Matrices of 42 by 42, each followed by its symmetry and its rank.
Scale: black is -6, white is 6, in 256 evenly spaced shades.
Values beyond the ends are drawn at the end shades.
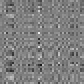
neither, rank three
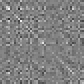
symmetric, rank five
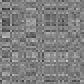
neither, rank three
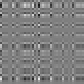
neither, rank one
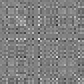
symmetric, rank three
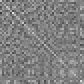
symmetric, rank five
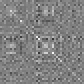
symmetric, rank five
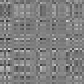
neither, rank two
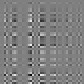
neither, rank one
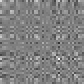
symmetric, rank three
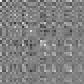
symmetric, rank three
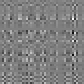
neither, rank two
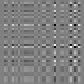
neither, rank one
